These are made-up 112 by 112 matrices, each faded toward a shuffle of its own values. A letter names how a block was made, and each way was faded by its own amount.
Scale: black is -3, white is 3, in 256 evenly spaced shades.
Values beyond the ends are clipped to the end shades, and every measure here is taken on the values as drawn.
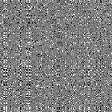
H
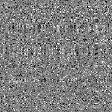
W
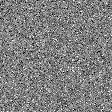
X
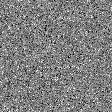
X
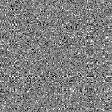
W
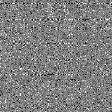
W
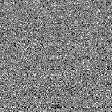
W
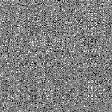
W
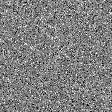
X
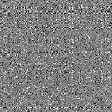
W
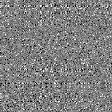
W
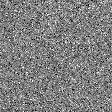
X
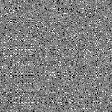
W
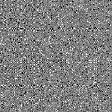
W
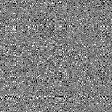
W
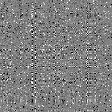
H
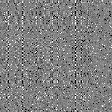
H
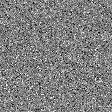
X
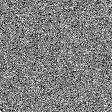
X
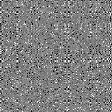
H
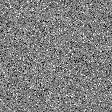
X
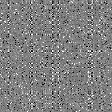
H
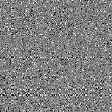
W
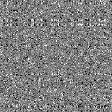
W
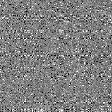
W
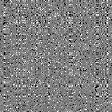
H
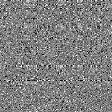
W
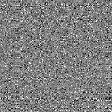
W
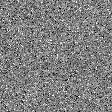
X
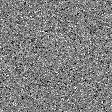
X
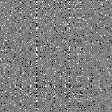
H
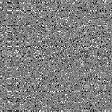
W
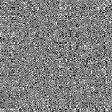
W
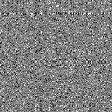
W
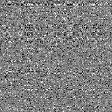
W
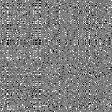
H
